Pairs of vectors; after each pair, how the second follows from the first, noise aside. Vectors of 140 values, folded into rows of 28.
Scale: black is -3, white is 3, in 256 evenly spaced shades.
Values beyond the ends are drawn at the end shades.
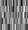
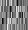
shuffled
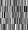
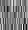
shuffled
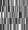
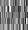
shuffled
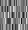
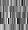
shuffled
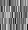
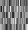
sign-scrambled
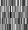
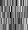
sign-scrambled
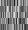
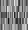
sign-scrambled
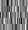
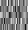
sign-scrambled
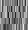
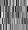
shuffled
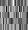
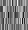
shuffled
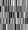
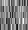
shuffled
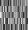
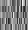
shuffled
